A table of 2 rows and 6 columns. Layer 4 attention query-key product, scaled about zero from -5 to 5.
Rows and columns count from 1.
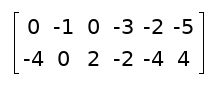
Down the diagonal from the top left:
0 0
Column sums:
-4 -1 2 -5 -6 -1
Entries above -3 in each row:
4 4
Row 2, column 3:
2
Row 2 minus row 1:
-4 1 2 1 -2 9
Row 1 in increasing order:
-5 -3 -2 -1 0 0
